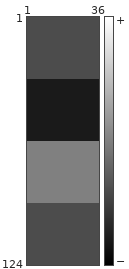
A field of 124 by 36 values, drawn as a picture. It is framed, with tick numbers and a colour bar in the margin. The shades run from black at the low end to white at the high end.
The table splits into 4 rows of 1 panel. Panel 1,1: low, flat. Panel 2,1: very low, flat. Panel 3,1: middling, flat. Panel 4,1: low, flat.
